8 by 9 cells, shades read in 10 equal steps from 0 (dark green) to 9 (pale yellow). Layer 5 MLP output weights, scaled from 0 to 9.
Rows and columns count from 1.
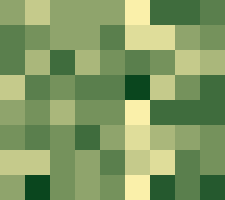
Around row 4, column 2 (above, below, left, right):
6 4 7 4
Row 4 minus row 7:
0 -4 0 -2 0 -7 -1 1 -2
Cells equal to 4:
16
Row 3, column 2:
6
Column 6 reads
9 8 3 0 9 8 7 9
